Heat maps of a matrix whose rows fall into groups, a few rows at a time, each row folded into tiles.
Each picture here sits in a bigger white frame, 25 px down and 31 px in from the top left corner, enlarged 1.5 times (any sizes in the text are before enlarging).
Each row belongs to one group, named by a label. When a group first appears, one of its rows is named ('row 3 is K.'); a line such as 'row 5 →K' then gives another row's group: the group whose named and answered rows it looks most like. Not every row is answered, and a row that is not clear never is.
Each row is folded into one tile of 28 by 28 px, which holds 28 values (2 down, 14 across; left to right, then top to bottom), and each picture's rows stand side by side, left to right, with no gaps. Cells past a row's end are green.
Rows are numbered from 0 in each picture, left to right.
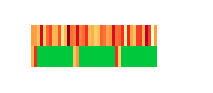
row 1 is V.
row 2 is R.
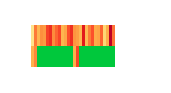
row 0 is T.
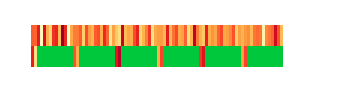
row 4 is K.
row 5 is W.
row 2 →K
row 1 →R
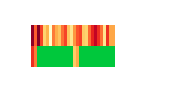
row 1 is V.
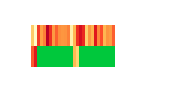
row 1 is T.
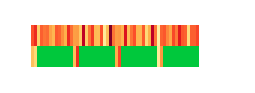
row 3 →T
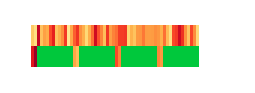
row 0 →K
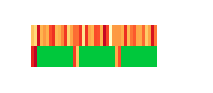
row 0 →K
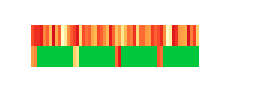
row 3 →W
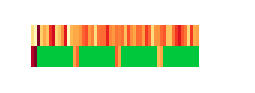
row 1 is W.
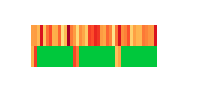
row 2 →V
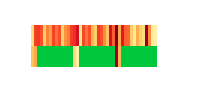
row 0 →T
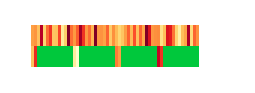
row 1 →T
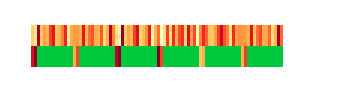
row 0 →K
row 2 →K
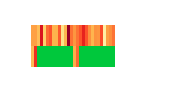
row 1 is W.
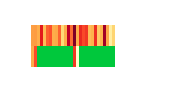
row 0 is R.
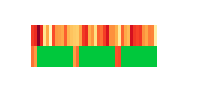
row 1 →W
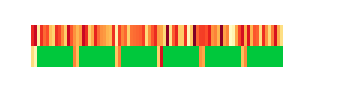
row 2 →T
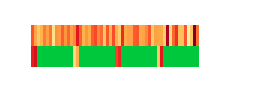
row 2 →K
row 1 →V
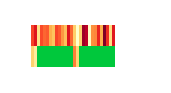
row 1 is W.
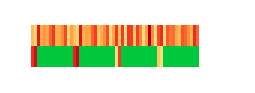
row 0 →K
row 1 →K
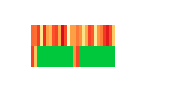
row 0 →R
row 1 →W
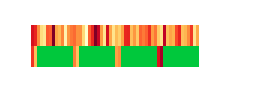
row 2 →W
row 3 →K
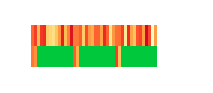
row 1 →R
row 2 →R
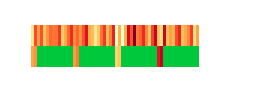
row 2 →T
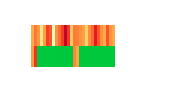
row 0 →W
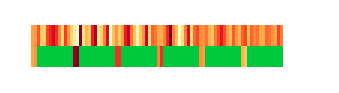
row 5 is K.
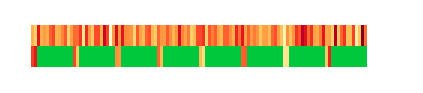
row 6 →T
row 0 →K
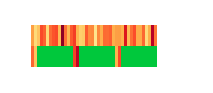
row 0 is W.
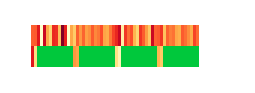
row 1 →T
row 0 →R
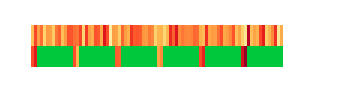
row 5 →K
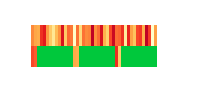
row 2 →R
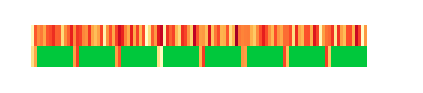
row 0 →T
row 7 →R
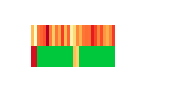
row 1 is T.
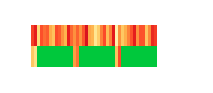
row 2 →T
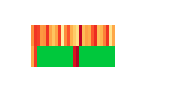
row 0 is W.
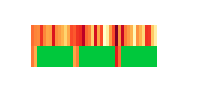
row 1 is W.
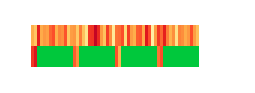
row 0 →K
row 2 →R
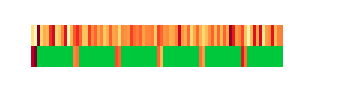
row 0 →K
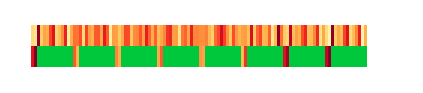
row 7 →K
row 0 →K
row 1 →R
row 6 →K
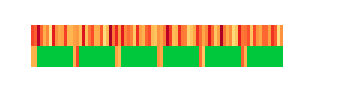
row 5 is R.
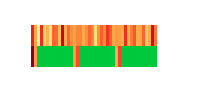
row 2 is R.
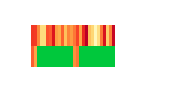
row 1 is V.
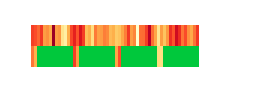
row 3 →T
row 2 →W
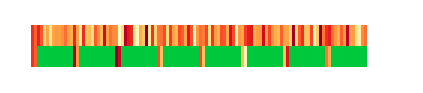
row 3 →R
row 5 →T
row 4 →R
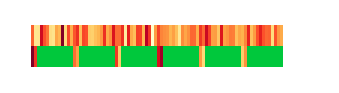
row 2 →R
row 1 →V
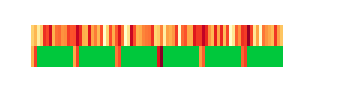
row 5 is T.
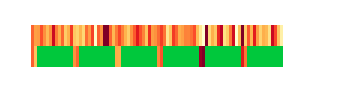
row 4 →K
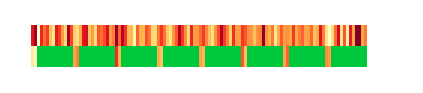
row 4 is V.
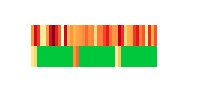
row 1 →W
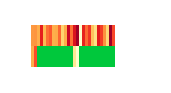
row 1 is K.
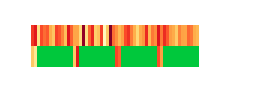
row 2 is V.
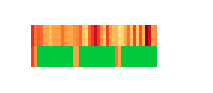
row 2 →W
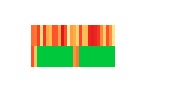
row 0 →R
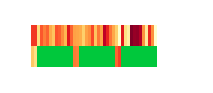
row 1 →W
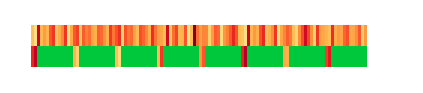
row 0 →K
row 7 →K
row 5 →K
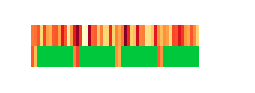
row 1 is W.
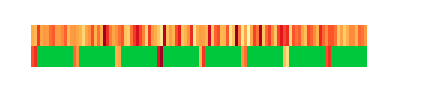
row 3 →K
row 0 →K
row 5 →T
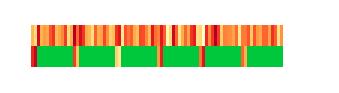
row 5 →R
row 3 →W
